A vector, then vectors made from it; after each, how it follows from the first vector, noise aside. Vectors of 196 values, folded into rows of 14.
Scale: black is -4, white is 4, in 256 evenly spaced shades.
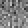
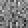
reversed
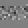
partly zeroed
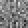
reversed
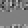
partly zeroed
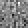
reversed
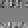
partly zeroed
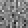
reversed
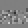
partly zeroed
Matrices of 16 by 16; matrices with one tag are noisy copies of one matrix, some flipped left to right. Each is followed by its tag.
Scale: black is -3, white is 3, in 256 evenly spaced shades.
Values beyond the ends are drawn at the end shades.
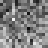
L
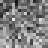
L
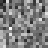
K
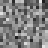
K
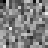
K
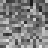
L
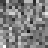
K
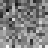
L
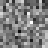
K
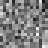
K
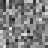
K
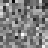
K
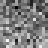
L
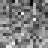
L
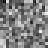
K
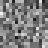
K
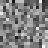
K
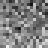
L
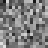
K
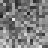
L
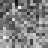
L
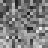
L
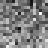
L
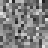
K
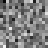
K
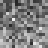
L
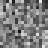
K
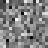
K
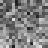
L
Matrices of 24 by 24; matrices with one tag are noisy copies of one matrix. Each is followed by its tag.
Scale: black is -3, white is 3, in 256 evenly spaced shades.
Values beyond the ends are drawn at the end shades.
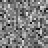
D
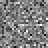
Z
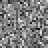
D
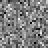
D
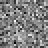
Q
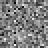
Q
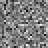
Z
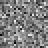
Q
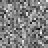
D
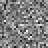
Z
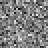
Q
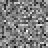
Z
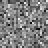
D
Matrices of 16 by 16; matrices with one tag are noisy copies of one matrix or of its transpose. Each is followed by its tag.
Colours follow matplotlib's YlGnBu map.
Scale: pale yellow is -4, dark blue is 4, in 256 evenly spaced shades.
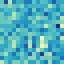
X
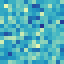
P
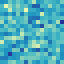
P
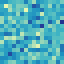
P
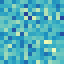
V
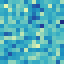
P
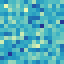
P
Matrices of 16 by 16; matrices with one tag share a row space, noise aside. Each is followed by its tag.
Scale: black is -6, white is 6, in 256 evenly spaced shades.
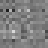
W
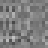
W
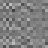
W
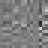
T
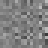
T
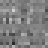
W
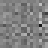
T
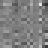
T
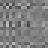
W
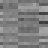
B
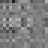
W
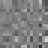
T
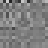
W
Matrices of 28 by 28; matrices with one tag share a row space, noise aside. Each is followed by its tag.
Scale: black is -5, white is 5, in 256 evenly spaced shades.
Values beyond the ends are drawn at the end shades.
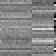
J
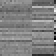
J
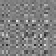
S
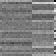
J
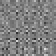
S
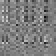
S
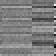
J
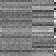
J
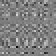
S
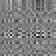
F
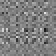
S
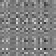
S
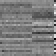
J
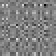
S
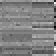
J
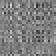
F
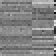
J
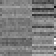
J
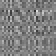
F
